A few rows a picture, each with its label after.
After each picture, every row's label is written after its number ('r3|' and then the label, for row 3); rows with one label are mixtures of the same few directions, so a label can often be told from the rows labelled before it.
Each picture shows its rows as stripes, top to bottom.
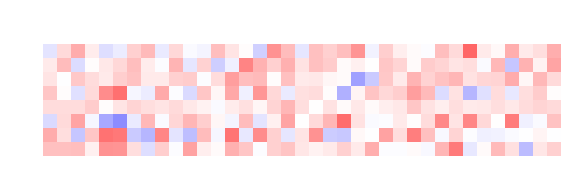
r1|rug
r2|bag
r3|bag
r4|rug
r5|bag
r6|rug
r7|rug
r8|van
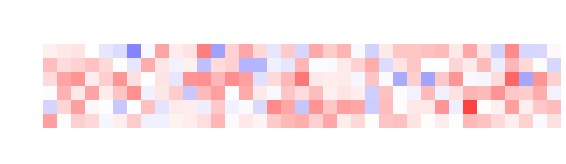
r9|rug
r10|bag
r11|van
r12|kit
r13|rug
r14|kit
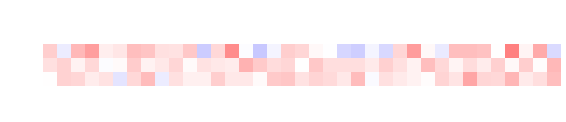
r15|bag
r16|bag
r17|rug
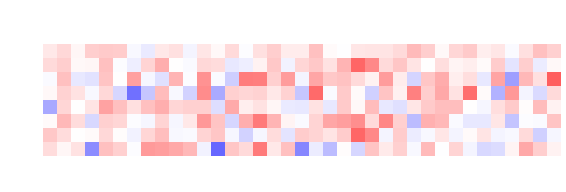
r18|rug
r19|bag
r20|bag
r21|rug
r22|kit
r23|bag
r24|bag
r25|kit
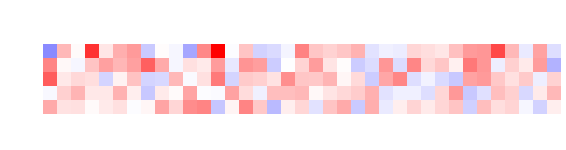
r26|kit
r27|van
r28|kit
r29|van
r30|rug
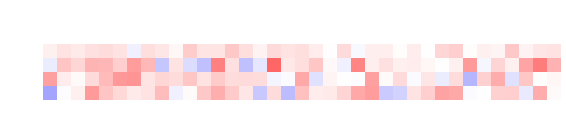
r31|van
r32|rug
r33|rug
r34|kit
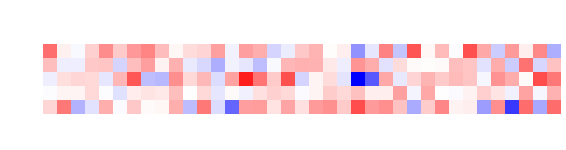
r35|van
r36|bag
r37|bag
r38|van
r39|bag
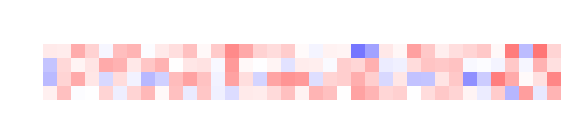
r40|bag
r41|kit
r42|van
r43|bag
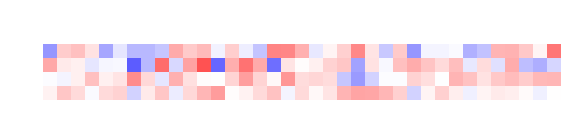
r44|van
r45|rug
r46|bag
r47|bag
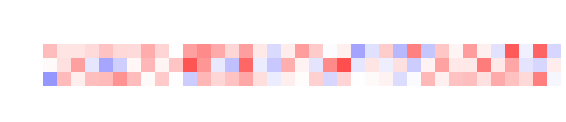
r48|van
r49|rug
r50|kit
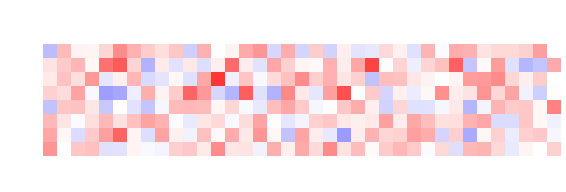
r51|kit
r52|van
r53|kit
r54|rug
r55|van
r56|van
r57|rug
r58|kit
